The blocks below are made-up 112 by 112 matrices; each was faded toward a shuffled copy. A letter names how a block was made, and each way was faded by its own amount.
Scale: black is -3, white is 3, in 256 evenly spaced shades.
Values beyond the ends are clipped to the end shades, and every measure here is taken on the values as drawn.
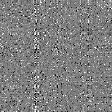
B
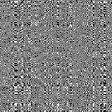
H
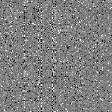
B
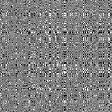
H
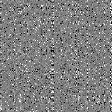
B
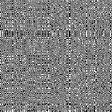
H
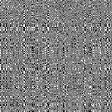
H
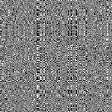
H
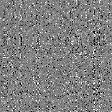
B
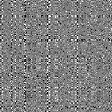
H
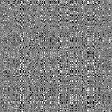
H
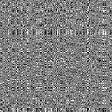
H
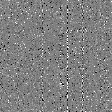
B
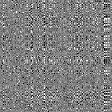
H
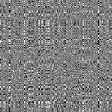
H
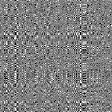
H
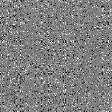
B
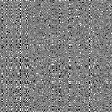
H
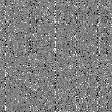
B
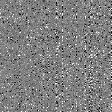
B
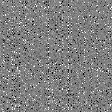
B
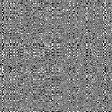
H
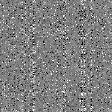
B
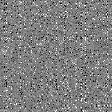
B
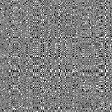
H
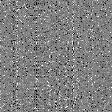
B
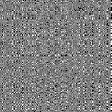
H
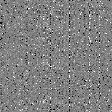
B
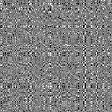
H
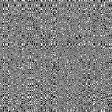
H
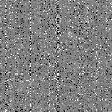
B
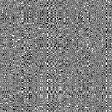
H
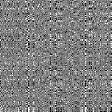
H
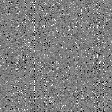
B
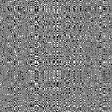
H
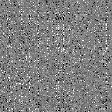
B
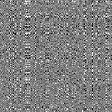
H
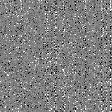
B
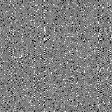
B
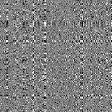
H
